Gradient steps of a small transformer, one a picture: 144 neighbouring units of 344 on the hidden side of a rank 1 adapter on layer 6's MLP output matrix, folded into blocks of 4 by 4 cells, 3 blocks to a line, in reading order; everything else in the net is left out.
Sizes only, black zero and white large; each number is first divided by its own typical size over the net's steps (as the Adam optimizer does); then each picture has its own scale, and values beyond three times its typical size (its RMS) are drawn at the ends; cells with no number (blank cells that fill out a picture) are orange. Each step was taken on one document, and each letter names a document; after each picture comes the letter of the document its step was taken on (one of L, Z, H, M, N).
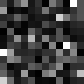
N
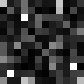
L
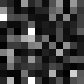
N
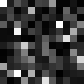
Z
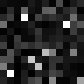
L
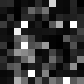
Z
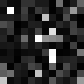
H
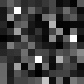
Z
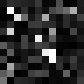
H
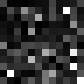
L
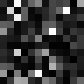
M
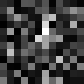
M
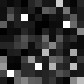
L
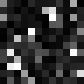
N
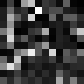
M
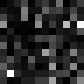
L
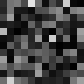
M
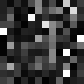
M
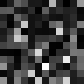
Z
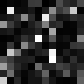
H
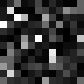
H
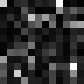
L
